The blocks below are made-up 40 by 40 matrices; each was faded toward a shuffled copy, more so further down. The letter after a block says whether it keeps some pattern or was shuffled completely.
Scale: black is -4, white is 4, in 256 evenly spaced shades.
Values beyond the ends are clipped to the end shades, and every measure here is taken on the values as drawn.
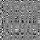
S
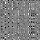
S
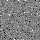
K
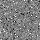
K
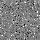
K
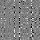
S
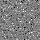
K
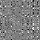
S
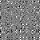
S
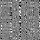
S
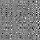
S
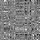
S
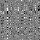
S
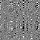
S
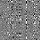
S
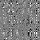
S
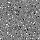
K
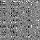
S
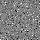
K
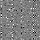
S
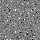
K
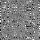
S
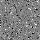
K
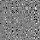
S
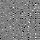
S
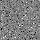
K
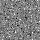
K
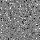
K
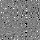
S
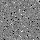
K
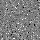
K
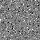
K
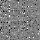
S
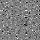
S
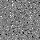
K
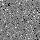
K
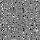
S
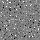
K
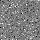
K
